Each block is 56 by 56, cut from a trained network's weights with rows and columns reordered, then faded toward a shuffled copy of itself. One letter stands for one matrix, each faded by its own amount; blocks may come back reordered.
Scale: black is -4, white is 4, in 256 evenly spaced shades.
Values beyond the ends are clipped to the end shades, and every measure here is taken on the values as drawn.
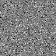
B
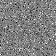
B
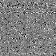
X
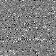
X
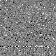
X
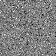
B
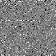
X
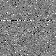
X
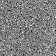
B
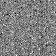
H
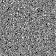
H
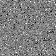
B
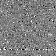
X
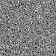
B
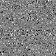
X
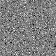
B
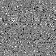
X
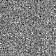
H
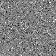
B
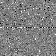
X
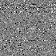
X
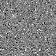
B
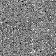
H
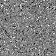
B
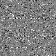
X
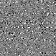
X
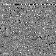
X
